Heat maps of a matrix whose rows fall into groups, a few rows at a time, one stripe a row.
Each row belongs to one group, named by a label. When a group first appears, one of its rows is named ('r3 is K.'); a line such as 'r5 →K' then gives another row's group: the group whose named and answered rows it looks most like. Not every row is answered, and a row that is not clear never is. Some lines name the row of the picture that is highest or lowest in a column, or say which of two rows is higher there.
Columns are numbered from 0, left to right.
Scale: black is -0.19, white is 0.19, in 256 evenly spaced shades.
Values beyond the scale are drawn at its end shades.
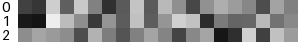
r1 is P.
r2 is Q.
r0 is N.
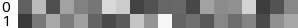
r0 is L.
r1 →N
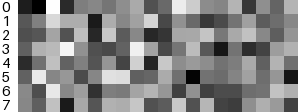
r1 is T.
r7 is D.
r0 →P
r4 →N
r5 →L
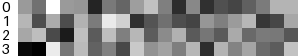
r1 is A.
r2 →D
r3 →P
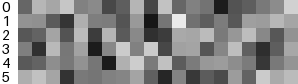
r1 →D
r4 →N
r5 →D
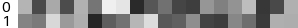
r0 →A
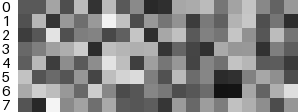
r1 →L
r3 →T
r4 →L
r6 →Q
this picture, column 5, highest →6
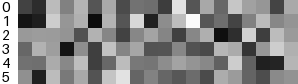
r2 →Q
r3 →D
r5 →A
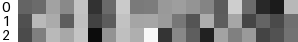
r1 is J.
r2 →T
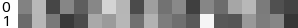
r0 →L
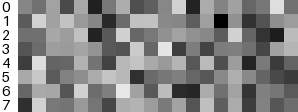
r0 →D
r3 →N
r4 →J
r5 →L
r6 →J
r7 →J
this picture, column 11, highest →0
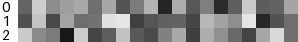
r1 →L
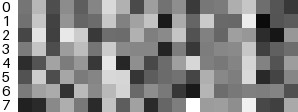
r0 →L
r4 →P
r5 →L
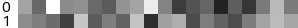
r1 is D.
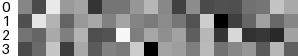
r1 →J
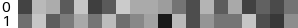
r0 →J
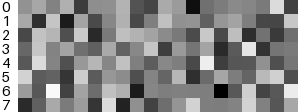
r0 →L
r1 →A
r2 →J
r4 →J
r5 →D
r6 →A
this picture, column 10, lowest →3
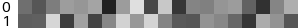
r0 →N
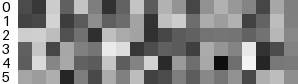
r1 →N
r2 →D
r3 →L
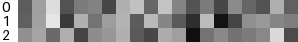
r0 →N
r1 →J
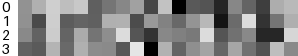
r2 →A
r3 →N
